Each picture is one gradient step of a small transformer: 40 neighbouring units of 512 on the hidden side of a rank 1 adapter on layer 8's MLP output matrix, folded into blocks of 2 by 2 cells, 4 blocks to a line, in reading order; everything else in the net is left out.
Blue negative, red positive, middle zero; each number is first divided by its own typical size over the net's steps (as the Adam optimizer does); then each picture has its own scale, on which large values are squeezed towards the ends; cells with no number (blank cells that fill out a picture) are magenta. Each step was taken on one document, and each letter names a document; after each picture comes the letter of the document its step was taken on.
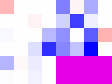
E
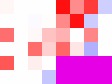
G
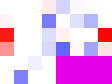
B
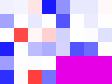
G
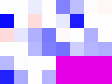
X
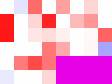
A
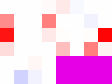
B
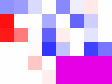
A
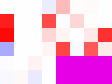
B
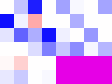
X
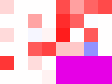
G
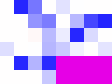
A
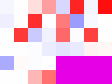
G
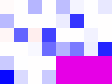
X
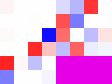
E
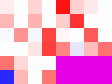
X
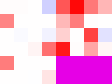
G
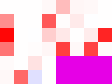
B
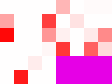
B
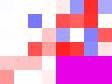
E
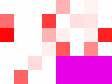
B
